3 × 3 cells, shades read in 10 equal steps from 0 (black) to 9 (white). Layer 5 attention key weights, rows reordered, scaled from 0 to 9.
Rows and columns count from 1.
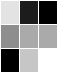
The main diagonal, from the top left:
8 6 9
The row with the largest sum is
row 2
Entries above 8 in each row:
0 0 1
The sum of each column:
13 14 15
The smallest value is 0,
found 2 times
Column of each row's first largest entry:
1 2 3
